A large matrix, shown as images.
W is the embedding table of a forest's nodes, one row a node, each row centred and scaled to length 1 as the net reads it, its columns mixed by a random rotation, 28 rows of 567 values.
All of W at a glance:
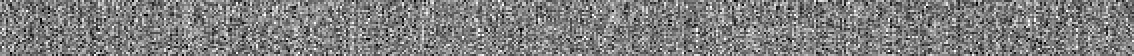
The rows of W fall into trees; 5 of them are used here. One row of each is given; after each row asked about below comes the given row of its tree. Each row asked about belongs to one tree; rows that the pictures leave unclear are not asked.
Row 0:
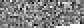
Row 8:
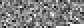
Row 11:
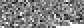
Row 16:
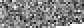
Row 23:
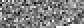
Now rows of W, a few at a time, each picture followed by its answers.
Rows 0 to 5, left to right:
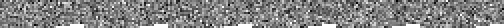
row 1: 16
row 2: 16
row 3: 8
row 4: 8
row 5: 11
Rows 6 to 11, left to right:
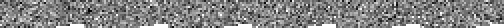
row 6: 8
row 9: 0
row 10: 0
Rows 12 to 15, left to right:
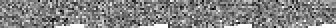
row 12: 0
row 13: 16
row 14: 23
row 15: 23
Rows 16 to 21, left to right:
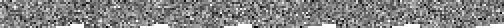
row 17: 23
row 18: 11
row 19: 8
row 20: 23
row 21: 16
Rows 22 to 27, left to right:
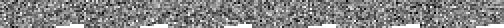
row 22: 11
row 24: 11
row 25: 0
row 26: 16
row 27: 23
